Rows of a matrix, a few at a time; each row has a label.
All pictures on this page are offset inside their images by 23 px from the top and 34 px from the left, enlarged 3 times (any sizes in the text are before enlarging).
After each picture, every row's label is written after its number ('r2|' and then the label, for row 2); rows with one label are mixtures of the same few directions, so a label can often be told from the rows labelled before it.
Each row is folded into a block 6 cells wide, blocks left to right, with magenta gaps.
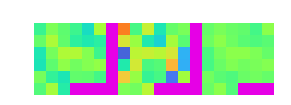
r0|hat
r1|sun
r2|hat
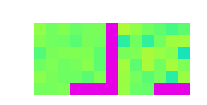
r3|sun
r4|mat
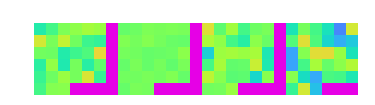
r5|mat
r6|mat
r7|sun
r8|hat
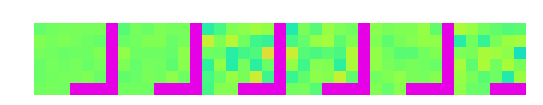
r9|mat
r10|sun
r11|mat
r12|sun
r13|hat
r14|mat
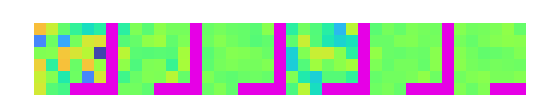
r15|mat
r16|sun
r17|hat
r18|hat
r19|sun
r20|hat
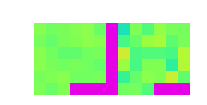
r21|hat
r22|sun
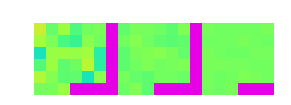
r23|sun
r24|hat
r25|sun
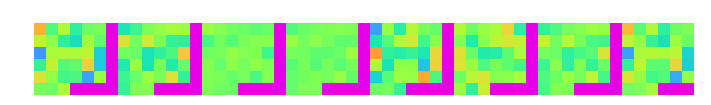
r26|sun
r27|mat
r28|mat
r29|mat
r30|sun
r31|hat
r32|mat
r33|sun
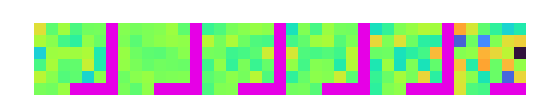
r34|sun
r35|hat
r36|mat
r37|sun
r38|mat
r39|mat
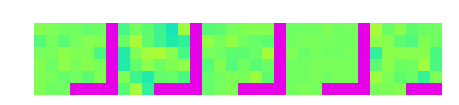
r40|mat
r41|hat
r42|mat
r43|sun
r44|sun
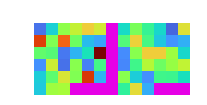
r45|mat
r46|hat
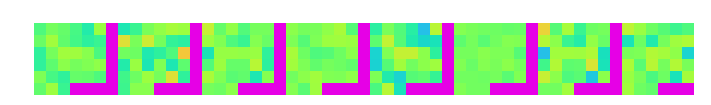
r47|hat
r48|mat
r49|sun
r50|hat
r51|hat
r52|mat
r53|sun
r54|mat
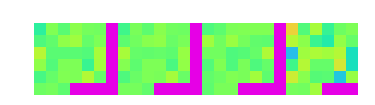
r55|sun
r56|sun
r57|mat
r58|sun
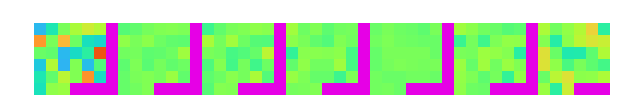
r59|mat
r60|mat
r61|mat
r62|sun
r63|hat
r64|mat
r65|hat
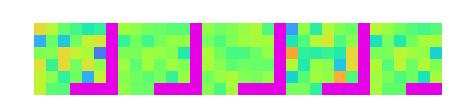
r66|mat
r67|mat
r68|hat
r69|sun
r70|mat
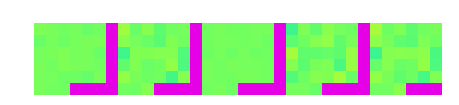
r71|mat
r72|sun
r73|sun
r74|sun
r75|sun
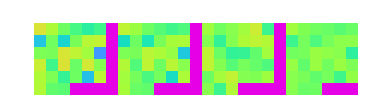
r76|mat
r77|mat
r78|hat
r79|mat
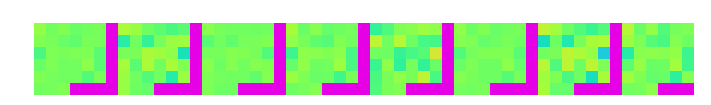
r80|sun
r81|mat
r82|mat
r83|sun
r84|mat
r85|sun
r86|mat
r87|sun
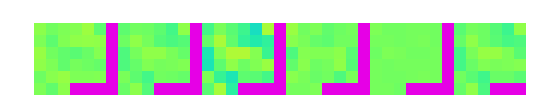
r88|hat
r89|hat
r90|hat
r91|sun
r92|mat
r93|hat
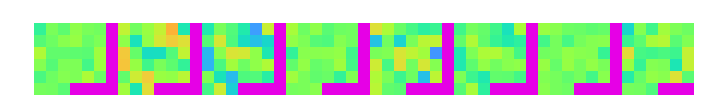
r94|sun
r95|hat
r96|hat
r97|sun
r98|mat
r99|hat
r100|mat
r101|sun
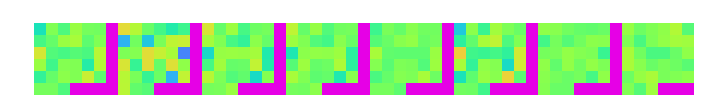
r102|sun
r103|mat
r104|sun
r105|sun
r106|sun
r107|sun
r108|mat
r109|hat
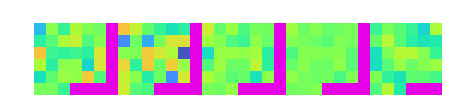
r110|sun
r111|mat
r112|sun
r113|sun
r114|hat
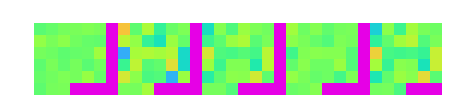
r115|mat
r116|sun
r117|sun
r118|sun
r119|sun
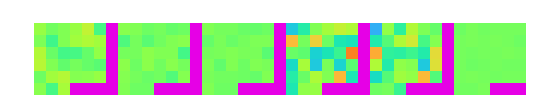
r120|hat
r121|mat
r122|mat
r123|mat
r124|sun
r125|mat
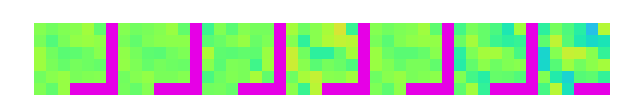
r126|hat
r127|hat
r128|sun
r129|hat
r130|hat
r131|hat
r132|hat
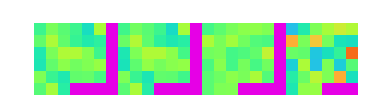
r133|hat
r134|hat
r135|mat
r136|mat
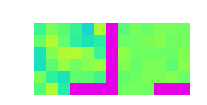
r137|hat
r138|sun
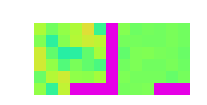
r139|hat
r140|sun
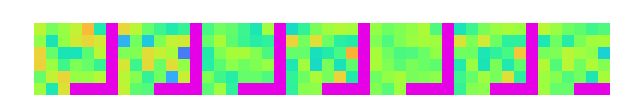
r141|hat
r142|mat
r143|hat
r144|mat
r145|hat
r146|mat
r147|mat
